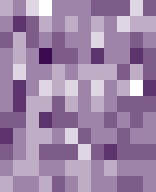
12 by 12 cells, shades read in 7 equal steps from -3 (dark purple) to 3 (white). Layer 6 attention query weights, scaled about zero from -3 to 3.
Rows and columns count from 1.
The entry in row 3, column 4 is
0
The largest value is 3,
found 2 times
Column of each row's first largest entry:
4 10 8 2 2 11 3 3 6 7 2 1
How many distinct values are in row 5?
4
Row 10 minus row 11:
-1 -1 0 -1 -1 -2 1 -1 -3 -1 -1 -1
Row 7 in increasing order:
-2 -1 -1 -1 -1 0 0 0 1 1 1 1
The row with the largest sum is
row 6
